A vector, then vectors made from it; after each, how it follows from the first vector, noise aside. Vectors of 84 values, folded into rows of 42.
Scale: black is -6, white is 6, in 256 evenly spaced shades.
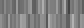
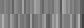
wrapped around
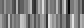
scaled up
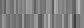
wrapped around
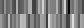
scaled up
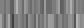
wrapped around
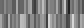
scaled up
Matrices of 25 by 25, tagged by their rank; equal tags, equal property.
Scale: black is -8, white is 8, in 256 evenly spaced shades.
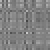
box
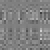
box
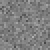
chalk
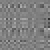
box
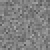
chalk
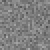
chalk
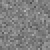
chalk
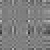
box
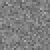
chalk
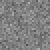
chalk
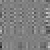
box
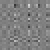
box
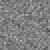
chalk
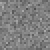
chalk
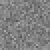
chalk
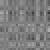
box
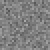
chalk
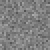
chalk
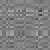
box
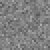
chalk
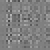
box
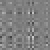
box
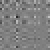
box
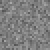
chalk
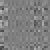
box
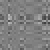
box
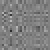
box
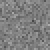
chalk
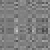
box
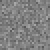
chalk
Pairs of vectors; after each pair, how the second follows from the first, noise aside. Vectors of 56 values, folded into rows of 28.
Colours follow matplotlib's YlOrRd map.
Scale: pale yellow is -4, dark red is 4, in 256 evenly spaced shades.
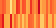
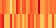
copied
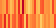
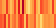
copied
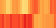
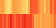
copied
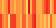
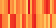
copied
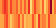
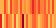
wrapped around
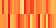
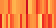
wrapped around
